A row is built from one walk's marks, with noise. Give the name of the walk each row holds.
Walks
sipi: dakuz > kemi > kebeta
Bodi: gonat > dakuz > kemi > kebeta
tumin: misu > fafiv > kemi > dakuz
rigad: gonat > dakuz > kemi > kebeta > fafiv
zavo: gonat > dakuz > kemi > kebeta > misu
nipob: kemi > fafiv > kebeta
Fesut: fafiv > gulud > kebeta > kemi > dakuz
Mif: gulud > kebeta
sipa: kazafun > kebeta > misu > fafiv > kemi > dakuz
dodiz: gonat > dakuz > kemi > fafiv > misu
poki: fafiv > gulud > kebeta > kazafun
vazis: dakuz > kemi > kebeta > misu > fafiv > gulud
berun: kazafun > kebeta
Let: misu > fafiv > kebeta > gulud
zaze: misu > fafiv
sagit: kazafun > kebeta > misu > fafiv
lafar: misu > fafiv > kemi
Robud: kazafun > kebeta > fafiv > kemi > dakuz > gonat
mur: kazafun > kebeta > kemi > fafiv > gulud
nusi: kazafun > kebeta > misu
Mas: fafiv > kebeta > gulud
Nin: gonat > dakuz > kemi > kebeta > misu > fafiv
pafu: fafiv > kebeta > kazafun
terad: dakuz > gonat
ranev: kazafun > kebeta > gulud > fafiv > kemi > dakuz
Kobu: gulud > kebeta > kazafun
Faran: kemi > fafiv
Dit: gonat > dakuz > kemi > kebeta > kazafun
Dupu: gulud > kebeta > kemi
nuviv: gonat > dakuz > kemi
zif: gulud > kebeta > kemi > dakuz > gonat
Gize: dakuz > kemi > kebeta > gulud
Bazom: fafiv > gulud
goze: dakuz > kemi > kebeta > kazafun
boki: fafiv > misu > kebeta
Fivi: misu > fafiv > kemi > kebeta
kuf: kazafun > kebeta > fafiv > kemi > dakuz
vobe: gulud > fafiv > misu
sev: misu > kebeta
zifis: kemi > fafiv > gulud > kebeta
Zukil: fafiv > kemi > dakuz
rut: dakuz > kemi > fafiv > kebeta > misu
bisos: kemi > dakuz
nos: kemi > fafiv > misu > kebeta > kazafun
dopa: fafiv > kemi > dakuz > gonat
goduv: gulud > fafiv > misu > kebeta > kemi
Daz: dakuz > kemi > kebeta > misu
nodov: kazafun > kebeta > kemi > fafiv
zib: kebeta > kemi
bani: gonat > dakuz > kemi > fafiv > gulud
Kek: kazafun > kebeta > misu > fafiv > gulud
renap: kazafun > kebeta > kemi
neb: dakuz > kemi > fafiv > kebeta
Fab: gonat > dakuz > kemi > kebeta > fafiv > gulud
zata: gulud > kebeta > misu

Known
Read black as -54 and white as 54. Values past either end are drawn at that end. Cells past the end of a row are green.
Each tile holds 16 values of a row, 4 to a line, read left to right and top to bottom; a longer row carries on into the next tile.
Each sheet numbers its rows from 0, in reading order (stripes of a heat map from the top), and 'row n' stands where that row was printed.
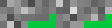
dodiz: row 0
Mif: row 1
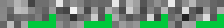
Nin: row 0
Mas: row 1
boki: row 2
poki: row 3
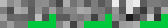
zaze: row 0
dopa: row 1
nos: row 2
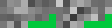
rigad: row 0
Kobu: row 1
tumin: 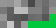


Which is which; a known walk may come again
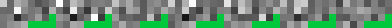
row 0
Dupu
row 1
Kek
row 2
zaze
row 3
nodov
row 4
boki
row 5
sipa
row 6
dopa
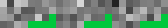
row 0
nusi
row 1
Robud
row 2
terad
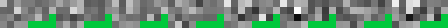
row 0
Mif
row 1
neb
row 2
sev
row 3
dodiz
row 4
sagit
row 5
zifis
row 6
bani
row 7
nos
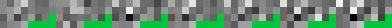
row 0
goze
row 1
Nin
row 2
ranev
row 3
kuf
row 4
pafu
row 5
poki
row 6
mur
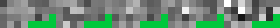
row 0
Bodi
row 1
tumin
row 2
sipi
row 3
Gize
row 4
goduv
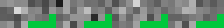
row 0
Fab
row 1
nuviv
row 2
Dit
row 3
rigad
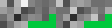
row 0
renap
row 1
Kobu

